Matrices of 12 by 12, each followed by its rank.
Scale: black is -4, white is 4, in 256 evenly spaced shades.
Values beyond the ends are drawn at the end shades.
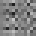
two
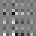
one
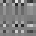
one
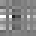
one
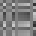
one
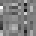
two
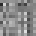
two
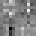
two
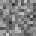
full rank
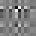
one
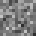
full rank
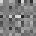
two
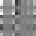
one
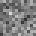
full rank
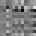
two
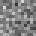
full rank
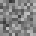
full rank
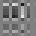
one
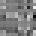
two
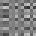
one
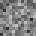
full rank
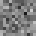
full rank
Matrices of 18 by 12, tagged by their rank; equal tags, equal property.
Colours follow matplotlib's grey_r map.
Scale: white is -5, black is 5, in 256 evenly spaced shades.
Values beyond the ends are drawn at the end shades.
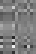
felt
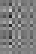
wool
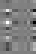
wool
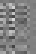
felt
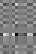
wool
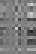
felt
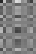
wool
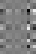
wool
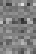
felt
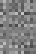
felt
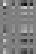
wool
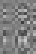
felt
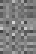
felt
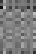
felt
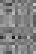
felt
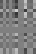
wool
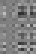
felt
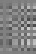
wool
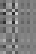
wool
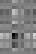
wool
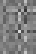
felt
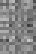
felt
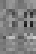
felt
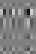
wool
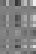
wool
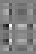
wool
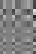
wool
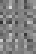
felt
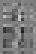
felt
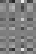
wool
